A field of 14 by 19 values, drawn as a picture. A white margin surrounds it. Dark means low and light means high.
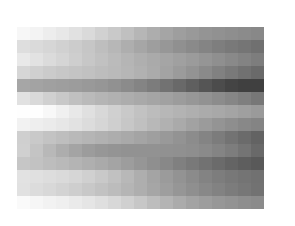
Grain: streaks across. Histogram: bell-shaped. Slope: up to the left. Ninth with the highest average: middle left.
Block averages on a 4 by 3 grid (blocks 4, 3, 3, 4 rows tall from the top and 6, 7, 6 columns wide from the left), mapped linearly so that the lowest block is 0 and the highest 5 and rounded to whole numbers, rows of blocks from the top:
530 / 420 / 420 / 530
